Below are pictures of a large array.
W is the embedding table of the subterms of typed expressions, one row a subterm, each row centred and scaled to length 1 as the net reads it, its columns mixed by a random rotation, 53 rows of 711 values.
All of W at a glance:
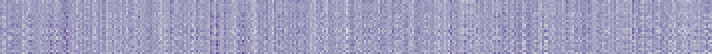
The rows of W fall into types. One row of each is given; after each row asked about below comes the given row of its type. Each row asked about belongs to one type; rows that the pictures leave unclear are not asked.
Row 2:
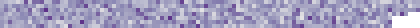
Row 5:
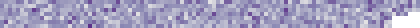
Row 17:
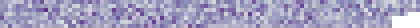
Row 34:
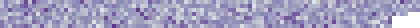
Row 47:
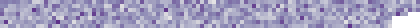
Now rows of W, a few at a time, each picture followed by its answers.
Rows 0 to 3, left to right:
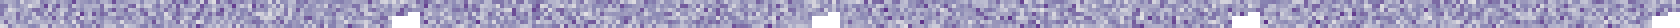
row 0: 47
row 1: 47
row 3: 47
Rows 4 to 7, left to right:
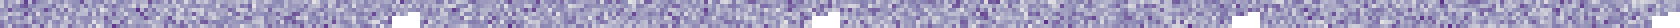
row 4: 34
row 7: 2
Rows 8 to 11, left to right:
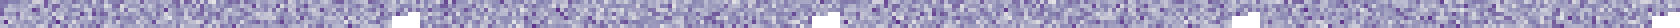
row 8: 47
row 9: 34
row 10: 47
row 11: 2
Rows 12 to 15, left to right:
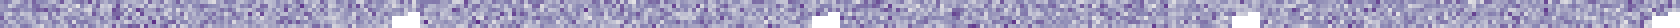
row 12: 17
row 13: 47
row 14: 17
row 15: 5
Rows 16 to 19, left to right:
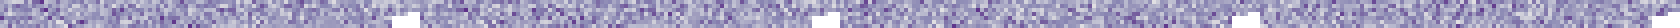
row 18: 34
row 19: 47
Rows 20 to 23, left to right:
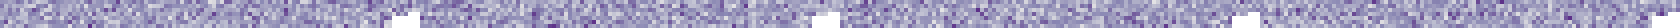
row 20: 5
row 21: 17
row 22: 34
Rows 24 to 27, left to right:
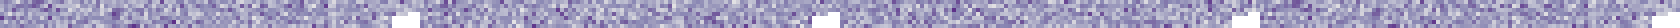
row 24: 17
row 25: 34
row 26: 5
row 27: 17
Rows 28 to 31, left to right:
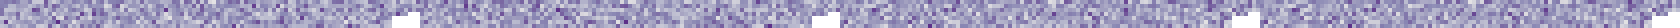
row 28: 47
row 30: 5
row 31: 5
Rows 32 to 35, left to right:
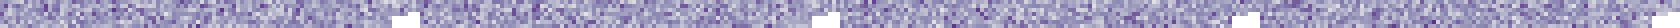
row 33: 47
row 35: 17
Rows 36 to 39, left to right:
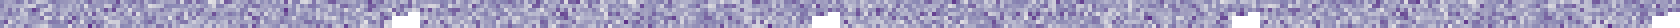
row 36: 5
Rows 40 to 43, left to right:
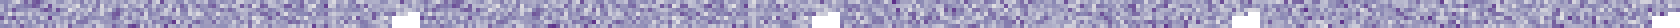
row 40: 17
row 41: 17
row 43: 2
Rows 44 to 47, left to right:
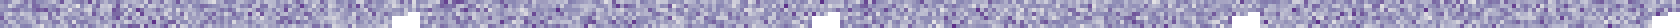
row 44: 17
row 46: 34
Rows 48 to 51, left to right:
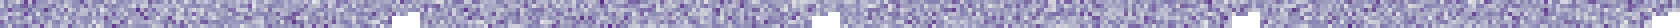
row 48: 34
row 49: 2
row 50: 5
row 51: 5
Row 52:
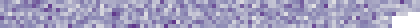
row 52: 17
